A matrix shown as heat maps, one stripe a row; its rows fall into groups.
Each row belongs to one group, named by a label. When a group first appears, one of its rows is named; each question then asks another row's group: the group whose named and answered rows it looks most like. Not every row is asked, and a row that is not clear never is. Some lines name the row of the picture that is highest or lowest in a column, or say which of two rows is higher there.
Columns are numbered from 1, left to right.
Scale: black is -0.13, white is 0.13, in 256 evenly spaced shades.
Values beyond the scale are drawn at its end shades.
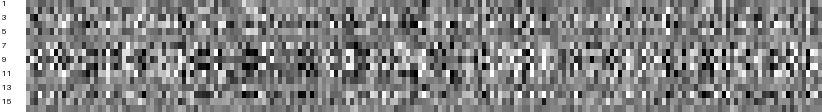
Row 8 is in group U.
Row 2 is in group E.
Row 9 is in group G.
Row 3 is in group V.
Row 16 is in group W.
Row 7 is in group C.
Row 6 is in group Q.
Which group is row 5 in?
E
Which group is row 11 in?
Q
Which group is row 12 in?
Q
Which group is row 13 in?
E
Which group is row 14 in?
U
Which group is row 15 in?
V
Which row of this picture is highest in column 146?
3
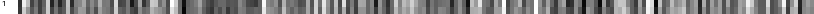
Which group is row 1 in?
G
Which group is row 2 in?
G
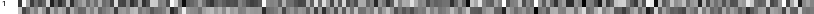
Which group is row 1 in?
G
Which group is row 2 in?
V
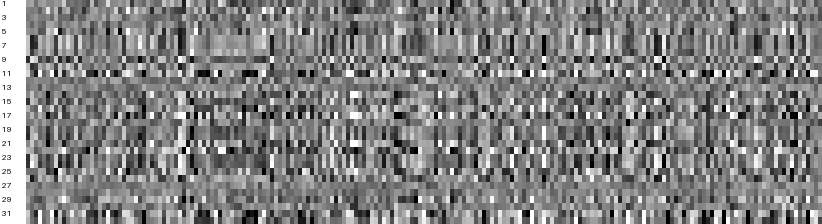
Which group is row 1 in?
Q
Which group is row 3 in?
E
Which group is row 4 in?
C
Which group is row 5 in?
C
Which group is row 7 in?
V
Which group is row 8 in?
V
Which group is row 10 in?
V
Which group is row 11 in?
U
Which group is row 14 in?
W
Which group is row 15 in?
G
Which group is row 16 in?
U
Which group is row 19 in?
G
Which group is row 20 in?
G
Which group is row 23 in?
G
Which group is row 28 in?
Q
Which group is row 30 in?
C
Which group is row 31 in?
U
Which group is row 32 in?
U
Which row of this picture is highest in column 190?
5
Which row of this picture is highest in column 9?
25
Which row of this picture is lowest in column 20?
31
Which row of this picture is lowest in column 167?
5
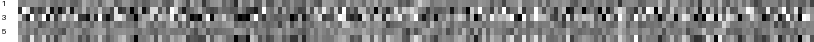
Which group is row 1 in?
E
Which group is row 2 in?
G
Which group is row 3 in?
U
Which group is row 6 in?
U
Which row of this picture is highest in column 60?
3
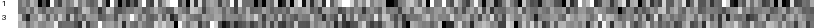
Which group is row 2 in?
E
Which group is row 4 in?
Q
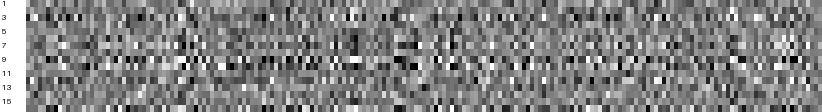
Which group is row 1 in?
V
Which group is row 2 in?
W
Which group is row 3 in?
G
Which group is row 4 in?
W
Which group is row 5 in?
Q
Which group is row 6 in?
C
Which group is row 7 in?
Q
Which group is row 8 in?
C
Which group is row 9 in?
W
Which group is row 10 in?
Q
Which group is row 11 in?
E
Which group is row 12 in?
G
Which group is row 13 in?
E
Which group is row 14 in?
V
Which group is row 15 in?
C
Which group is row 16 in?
W
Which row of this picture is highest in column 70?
16
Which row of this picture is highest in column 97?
3
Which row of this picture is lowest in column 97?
10
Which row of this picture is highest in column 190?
6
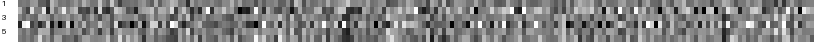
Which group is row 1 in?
W
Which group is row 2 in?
U
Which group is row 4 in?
G
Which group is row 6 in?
C
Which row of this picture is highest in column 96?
2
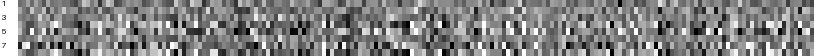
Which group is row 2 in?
U
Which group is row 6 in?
C
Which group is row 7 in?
G
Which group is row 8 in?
Q
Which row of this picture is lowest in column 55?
5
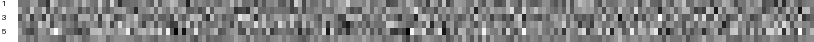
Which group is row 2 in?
U
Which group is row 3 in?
E
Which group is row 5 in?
Q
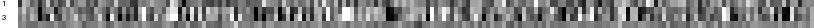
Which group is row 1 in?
G
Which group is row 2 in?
W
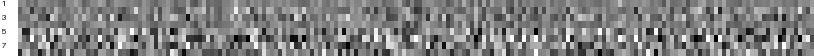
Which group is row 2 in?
E
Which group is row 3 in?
W
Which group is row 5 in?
V
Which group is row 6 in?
U
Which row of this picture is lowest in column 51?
8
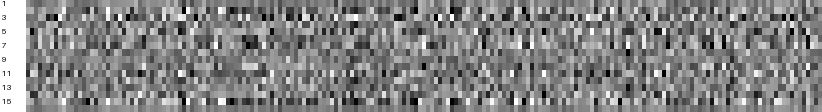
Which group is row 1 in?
Q
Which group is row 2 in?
Q
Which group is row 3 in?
W
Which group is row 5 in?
V
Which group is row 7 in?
U
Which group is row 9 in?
C
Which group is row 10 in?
E
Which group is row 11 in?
G
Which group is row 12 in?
C
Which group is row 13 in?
E
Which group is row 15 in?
Q
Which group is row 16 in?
Q
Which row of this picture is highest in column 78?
3
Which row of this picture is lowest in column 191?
6
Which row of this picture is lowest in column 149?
15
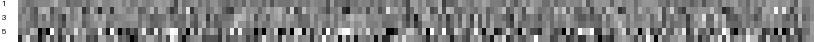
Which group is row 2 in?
C
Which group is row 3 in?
E
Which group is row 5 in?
W
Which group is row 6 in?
G
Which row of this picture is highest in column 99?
5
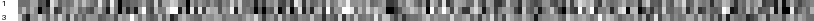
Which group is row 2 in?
W
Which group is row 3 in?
V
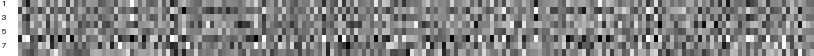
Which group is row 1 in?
V
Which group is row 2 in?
G
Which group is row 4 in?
U
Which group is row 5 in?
V
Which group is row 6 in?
G
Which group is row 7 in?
C
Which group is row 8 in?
Q
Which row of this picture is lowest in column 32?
6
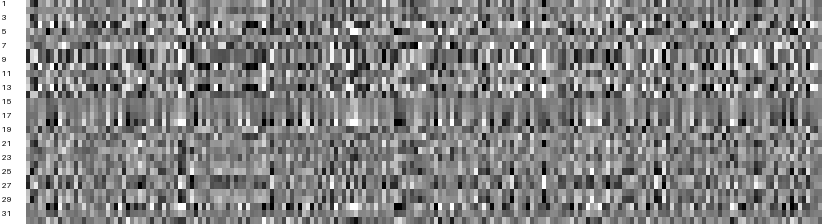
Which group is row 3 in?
V
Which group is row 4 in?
U
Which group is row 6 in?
C
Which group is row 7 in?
Q
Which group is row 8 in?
G
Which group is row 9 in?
G
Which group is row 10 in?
U
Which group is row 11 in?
C
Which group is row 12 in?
V
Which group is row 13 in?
U
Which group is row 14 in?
G
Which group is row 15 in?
W
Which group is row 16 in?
W
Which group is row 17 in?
W
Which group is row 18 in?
W
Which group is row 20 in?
U
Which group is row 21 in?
V
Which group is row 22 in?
Q
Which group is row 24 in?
V
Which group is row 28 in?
V
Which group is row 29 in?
V
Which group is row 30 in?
W
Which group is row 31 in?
W
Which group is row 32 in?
C
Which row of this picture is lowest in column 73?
7
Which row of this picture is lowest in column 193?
5
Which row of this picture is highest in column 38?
7
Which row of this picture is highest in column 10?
7
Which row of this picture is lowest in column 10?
5
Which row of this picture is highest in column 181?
19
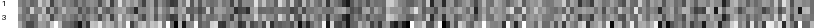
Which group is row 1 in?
C
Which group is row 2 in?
U
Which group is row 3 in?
C
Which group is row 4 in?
Q
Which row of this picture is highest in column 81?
2
